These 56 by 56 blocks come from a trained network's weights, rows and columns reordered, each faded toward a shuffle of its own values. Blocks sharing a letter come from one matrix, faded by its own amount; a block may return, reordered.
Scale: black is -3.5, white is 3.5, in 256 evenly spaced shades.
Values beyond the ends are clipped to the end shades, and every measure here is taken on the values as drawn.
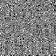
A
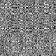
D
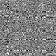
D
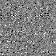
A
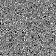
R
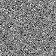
R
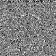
A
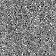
R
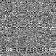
D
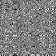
D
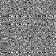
D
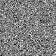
R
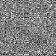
D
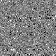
A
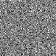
R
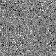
A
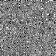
A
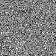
A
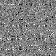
A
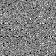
A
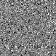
R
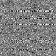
D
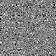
A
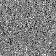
R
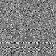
D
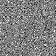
R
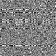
D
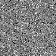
R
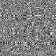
D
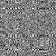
D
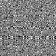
D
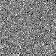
R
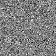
R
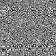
D
